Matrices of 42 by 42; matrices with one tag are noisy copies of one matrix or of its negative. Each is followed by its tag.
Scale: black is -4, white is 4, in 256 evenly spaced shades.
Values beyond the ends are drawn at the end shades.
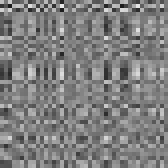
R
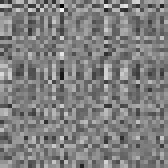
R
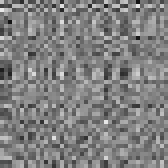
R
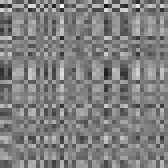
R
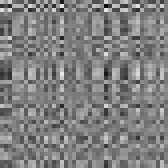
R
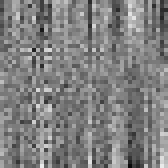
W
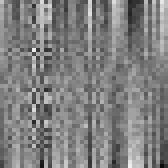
W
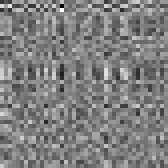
R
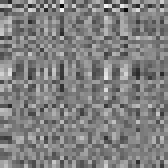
R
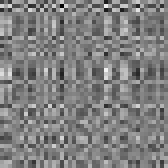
R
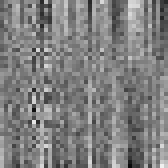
W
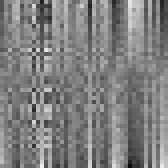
W
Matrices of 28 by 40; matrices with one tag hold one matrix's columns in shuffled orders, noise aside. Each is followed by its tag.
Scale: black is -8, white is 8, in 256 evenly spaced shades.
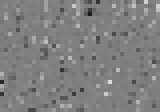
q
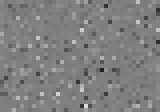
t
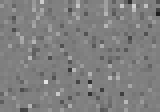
q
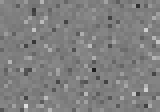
t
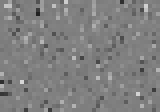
q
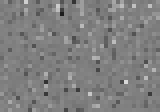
q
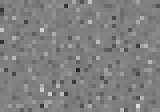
t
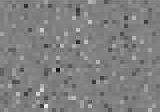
t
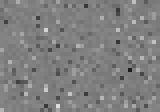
t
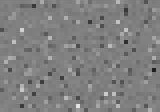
t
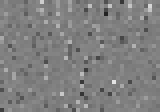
q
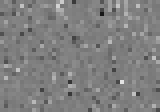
q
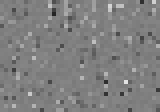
q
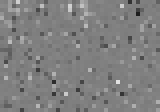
q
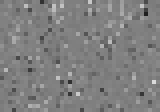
q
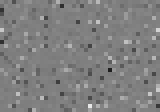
t
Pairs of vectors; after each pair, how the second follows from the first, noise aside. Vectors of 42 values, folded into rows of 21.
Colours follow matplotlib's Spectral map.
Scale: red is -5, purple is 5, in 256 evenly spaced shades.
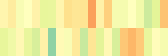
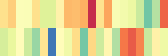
scaled up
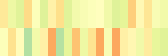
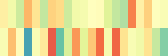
scaled up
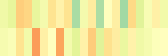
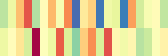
scaled up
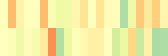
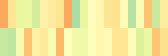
wrapped around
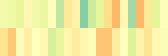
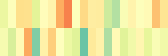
reversed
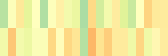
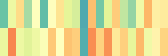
scaled up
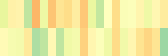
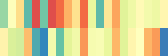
scaled up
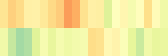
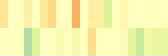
partly zeroed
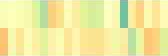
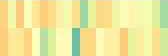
wrapped around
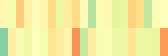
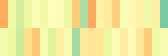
reversed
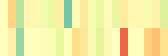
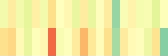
wrapped around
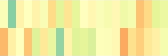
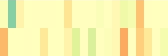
partly zeroed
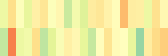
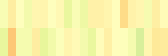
shrunk
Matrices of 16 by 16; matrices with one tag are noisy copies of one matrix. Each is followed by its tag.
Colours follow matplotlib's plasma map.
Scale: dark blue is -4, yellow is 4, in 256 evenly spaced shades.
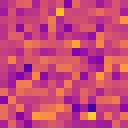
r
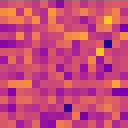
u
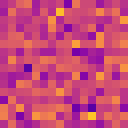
r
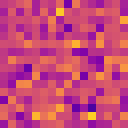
r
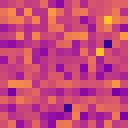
u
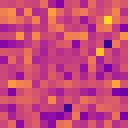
u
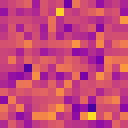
r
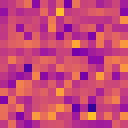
r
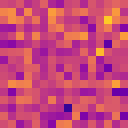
u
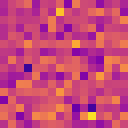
r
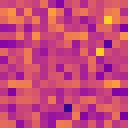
u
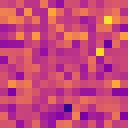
u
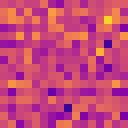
u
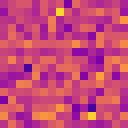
r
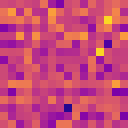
u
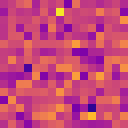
r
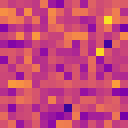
u
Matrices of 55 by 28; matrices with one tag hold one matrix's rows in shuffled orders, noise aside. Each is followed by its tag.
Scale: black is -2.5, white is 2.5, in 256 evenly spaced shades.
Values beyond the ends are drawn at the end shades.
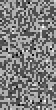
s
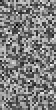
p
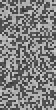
s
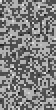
p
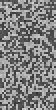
p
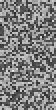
p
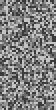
s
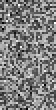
p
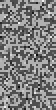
p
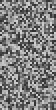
s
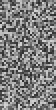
s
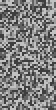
s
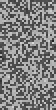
s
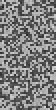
p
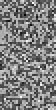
p
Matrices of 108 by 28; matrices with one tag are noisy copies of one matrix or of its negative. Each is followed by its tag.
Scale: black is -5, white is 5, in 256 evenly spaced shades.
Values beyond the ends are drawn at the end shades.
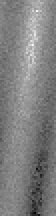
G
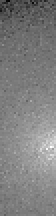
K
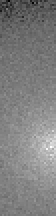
K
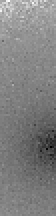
K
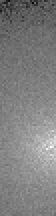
K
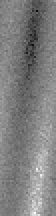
G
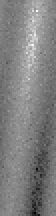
G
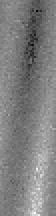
G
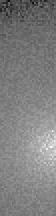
K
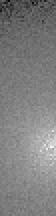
K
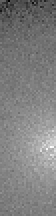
K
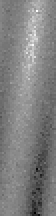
G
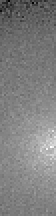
K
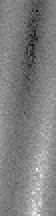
G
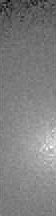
K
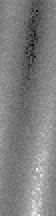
G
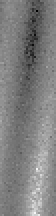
G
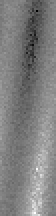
G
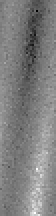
G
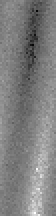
G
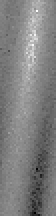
G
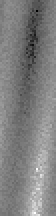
G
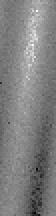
G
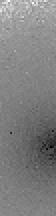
K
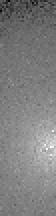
K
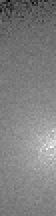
K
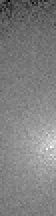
K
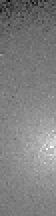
K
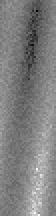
G
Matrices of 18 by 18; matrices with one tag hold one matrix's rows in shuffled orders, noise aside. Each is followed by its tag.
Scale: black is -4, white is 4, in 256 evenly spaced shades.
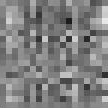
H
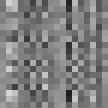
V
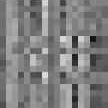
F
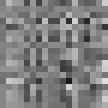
H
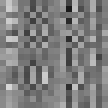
V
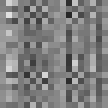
V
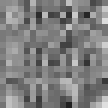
H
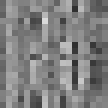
F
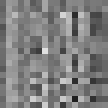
F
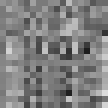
H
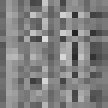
F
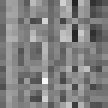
F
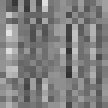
V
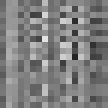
F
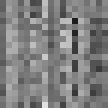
F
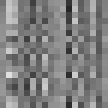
V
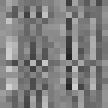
V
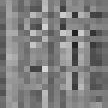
F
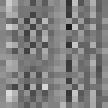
V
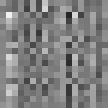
V
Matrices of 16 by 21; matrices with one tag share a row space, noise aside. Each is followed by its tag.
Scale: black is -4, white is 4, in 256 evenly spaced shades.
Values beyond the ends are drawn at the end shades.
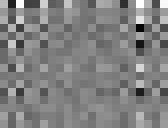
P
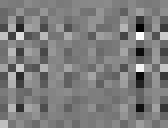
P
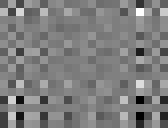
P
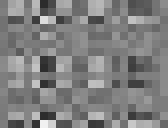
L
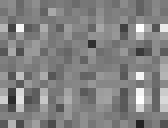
P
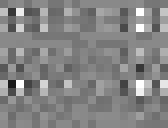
P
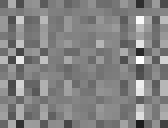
P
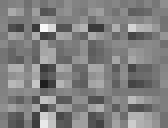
L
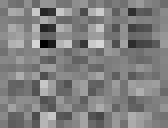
L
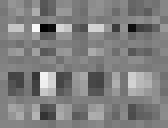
L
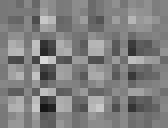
L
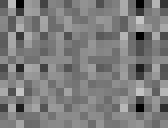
P
